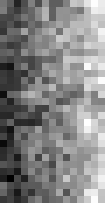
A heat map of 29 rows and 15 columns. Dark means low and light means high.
Slope: up to the right. Ninth with the highest average: top right. Stripes: none. Average level on the scale: 50%.
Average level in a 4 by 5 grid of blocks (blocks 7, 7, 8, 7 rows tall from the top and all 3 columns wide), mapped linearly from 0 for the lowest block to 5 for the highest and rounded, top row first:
1 2 3 4 5
0 2 3 3 5
0 2 2 3 4
0 1 2 3 5
